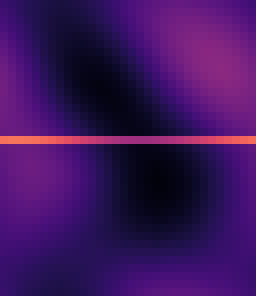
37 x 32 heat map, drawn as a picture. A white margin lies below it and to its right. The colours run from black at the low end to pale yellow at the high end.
Histogram: skewed, a long tail of high values. Ninth with the lowest average: centre. Odd lines: row 18. Average level on the scale: 20%.
